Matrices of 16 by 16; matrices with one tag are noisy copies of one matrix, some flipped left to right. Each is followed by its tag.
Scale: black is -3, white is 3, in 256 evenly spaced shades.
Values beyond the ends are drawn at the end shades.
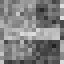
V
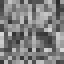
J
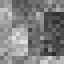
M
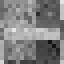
V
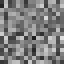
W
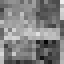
V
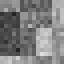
M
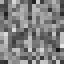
J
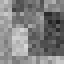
M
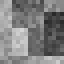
M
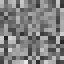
W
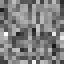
J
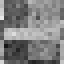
V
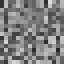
W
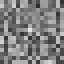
W
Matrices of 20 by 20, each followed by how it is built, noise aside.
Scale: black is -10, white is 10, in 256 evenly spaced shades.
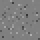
sparse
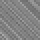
Toeplitz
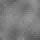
smooth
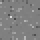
sparse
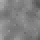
smooth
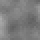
smooth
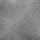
smooth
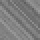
Toeplitz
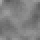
smooth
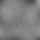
smooth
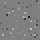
sparse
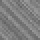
Toeplitz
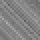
Toeplitz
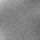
smooth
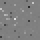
sparse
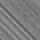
Toeplitz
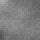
smooth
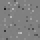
sparse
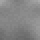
smooth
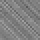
Toeplitz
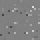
sparse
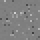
sparse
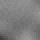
smooth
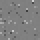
sparse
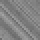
Toeplitz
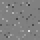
sparse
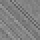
Toeplitz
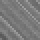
Toeplitz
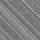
Toeplitz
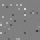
sparse
